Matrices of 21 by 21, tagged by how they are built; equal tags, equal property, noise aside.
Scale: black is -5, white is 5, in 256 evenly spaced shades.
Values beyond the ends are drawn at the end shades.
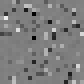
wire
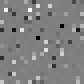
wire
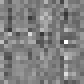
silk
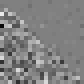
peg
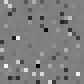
wire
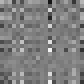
silk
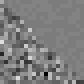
peg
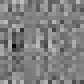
silk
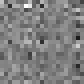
silk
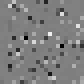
wire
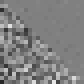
peg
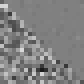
peg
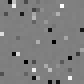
wire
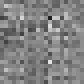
silk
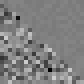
peg
